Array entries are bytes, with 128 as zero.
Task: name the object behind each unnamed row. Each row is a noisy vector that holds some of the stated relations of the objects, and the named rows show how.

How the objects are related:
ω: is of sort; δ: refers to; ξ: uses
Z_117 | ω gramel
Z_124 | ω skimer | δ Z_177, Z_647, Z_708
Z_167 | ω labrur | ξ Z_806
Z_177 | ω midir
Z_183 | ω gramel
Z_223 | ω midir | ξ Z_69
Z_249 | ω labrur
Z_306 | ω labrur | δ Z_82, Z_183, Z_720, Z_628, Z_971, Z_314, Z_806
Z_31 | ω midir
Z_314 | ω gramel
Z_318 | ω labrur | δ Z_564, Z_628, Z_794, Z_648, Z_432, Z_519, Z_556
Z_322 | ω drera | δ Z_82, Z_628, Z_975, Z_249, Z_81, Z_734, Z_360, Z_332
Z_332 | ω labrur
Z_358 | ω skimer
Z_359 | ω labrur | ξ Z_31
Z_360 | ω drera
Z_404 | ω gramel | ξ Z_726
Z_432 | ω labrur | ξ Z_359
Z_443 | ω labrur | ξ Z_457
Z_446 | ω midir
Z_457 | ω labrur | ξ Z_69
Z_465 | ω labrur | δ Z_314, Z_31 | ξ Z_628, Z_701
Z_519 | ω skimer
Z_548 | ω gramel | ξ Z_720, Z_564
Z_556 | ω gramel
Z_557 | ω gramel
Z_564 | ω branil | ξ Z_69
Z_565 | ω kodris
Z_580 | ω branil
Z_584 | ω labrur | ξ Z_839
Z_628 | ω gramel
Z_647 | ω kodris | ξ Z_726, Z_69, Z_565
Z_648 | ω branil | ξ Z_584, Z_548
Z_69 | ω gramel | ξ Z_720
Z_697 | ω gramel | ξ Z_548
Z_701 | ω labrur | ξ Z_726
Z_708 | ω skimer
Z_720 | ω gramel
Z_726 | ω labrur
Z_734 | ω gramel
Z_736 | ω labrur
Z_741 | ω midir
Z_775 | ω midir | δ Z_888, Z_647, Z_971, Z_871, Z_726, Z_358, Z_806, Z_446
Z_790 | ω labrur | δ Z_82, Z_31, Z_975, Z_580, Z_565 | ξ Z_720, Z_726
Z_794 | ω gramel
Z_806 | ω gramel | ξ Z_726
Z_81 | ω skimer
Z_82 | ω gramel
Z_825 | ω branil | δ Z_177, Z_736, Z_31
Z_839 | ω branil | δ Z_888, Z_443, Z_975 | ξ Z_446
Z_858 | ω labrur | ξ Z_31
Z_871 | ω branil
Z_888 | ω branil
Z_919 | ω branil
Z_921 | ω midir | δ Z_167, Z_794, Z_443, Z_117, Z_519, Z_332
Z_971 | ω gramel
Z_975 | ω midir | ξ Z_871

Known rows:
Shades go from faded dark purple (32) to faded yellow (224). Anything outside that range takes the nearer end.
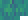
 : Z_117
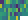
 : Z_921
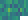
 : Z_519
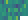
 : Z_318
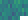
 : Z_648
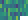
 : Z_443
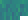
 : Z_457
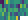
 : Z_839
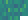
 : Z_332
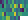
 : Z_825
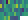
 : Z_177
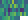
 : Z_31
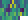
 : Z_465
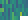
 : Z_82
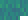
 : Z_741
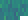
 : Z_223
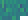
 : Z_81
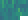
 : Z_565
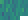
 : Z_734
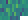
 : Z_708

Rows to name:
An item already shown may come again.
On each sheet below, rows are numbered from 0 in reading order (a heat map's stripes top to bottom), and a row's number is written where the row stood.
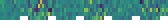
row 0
Z_360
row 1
Z_465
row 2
Z_167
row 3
Z_322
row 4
Z_358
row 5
Z_975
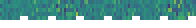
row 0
Z_580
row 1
Z_332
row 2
Z_314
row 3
Z_806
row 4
Z_628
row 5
Z_584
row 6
Z_306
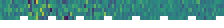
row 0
Z_794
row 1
Z_124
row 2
Z_871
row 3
Z_314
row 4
Z_888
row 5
Z_249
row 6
Z_360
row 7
Z_720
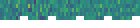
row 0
Z_446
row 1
Z_647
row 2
Z_794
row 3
Z_736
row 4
Z_332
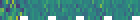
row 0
Z_790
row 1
Z_584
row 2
Z_81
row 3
Z_446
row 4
Z_584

